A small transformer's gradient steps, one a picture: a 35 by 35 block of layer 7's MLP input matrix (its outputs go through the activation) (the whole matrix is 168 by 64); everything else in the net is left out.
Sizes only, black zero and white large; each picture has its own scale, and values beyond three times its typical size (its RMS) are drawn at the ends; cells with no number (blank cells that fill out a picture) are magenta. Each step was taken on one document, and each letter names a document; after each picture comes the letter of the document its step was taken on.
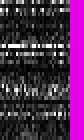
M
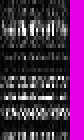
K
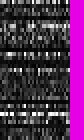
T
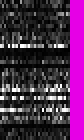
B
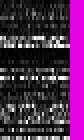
B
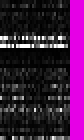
B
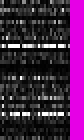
M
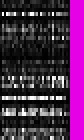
K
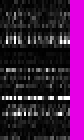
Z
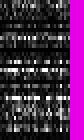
Z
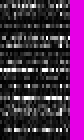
Z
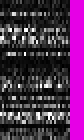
T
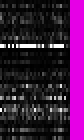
B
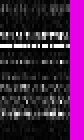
M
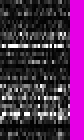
M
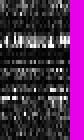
M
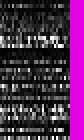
B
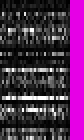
K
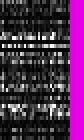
M
